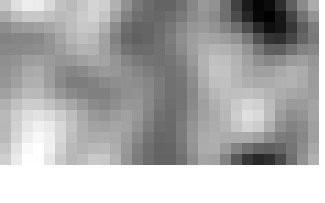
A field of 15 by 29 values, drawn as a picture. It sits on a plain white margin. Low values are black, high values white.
Grain: blotchy. Average level on the scale: 60%. Ninth with the lowest average: top right. Lone odd cells: none. Ninth with the highest average: bottom left. Odd rows or columns: none.
